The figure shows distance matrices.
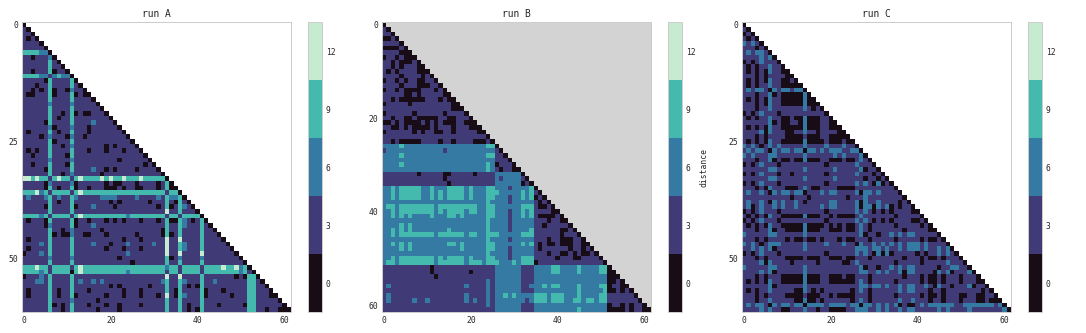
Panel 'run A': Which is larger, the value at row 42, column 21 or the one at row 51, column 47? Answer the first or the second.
the second
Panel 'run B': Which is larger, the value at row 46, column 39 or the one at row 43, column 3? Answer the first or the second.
the second
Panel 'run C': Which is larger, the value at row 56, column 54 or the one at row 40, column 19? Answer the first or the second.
the first
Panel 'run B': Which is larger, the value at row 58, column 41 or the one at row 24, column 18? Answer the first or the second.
the first
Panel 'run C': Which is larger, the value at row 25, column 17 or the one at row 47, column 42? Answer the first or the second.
the second
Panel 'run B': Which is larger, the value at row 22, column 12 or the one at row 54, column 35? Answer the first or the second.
the second
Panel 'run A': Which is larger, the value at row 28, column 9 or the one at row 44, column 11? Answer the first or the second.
the second
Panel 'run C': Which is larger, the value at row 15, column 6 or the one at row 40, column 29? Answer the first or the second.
the first
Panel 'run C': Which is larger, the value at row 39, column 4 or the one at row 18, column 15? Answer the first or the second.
the first
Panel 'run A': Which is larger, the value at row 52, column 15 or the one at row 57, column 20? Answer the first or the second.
the first
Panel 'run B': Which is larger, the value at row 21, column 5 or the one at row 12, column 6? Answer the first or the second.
the second
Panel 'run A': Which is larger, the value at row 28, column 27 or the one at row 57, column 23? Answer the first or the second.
the first
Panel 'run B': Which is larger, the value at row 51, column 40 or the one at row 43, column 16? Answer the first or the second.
the second
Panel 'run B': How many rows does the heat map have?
62
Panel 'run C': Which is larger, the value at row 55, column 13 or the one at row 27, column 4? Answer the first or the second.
the second
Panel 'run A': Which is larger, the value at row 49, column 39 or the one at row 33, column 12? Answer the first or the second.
the second
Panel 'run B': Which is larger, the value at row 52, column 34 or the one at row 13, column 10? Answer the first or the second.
the first
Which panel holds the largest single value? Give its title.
run A
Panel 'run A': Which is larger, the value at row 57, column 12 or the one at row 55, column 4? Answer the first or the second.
the second
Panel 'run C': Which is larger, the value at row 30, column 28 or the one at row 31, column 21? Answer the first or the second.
the second
